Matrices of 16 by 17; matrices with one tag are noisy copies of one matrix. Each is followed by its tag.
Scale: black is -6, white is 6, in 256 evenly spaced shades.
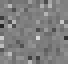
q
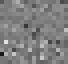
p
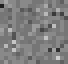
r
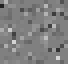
r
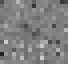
p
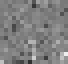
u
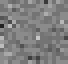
q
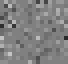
q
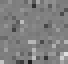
u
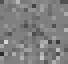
p
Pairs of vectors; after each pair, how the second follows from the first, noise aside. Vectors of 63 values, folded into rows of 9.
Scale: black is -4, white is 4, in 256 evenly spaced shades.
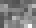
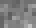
shrunk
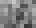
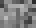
wrapped around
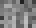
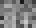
copied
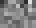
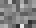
wrapped around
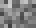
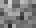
copied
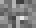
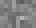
shrunk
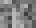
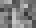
copied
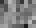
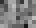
copied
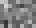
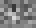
wrapped around
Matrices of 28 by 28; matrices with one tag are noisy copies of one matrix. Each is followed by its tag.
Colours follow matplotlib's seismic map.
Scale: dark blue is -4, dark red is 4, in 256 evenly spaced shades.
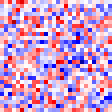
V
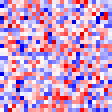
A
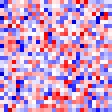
A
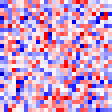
A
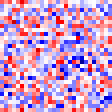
V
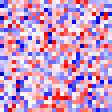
A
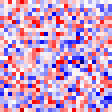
V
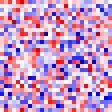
V
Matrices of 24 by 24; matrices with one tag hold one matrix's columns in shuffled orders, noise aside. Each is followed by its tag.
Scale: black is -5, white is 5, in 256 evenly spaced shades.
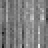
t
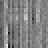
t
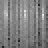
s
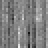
t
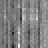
t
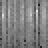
s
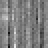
t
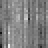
t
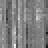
t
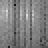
s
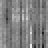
t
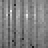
s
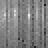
s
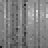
s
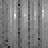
s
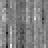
t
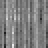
t
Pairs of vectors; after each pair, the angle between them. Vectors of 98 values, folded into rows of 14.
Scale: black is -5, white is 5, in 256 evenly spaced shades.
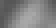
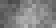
nearly parallel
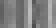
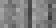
nearly opposite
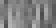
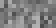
partly aligned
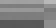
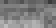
nearly opposite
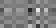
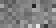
orthogonal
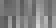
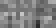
partly opposed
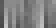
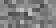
orthogonal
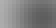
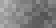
nearly parallel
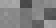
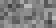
partly opposed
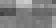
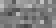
partly aligned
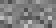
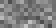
nearly parallel
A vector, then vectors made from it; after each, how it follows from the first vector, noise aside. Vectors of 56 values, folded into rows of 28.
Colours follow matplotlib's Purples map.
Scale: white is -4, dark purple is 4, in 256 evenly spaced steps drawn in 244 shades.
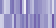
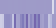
partly zeroed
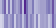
sign-scrambled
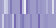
partly zeroed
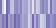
wrapped around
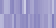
shrunk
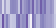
wrapped around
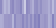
shrunk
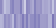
shrunk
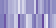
wrapped around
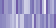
wrapped around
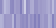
shrunk
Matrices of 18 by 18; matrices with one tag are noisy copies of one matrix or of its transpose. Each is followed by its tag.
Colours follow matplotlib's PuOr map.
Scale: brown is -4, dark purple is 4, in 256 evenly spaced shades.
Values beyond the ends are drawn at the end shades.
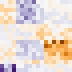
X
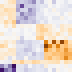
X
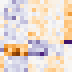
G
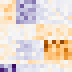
X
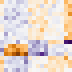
G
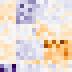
X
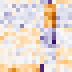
G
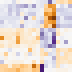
G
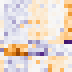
G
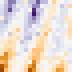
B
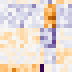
G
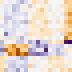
G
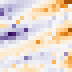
B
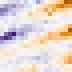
B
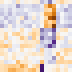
G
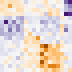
X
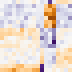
G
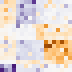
X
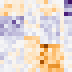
X
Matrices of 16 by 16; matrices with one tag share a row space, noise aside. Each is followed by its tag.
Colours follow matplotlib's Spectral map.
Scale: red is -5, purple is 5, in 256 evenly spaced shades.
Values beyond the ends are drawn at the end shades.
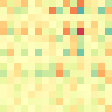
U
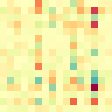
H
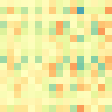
U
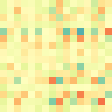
U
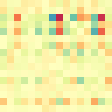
U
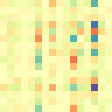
H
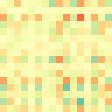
U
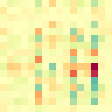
H
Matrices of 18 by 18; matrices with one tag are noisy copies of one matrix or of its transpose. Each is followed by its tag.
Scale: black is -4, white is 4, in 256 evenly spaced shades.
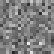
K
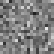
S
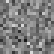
K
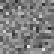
S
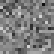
S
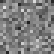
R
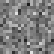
K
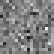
S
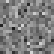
K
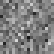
S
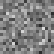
K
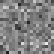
R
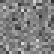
R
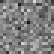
R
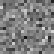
K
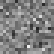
S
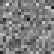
R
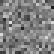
R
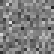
R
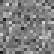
R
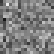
R
